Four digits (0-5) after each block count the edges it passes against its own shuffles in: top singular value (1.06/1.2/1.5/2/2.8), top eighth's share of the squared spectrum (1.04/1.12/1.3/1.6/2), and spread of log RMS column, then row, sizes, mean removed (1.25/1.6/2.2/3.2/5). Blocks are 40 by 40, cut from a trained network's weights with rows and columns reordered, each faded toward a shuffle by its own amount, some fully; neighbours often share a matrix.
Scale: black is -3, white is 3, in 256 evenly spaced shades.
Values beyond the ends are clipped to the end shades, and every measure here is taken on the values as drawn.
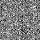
1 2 0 2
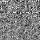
2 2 0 3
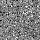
1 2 0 2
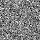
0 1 0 0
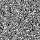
1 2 1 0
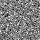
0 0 0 0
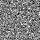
0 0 0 0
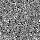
0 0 0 0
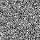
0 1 0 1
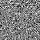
1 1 0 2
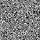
1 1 0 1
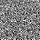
1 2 0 2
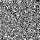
1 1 0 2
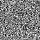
1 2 0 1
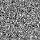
1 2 0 1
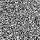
1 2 0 2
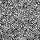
1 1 0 0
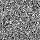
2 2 0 0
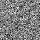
1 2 0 0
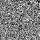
1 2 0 0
